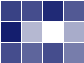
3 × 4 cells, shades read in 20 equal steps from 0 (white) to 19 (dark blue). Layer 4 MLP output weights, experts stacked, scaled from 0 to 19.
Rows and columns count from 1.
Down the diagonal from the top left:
16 6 15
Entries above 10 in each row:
4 1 4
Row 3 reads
15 13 15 11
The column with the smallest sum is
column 4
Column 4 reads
14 7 11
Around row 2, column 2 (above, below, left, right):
15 13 19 0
